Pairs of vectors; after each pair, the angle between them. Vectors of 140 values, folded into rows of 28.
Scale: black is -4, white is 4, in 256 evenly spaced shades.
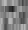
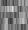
nearly opposite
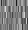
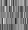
partly aligned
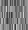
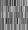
partly aligned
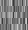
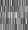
partly aligned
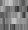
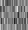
partly opposed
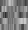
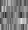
nearly parallel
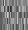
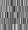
partly opposed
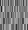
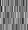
nearly parallel
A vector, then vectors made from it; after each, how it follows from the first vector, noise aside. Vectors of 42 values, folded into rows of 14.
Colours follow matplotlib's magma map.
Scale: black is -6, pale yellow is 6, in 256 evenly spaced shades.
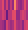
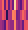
scaled up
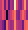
scaled up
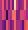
scaled up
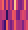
scaled up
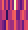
scaled up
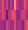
copied
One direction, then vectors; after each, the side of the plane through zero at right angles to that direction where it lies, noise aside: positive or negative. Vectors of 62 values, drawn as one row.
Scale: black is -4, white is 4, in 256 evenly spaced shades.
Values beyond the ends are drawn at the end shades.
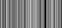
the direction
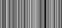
positive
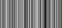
positive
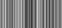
negative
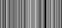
positive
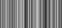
positive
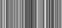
negative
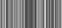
negative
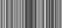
negative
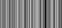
positive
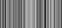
positive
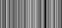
positive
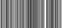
negative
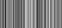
positive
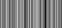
positive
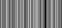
positive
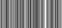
negative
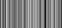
positive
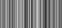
positive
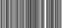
negative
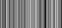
positive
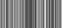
negative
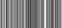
negative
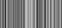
positive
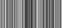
negative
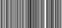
negative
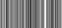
negative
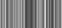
negative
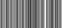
negative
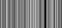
positive
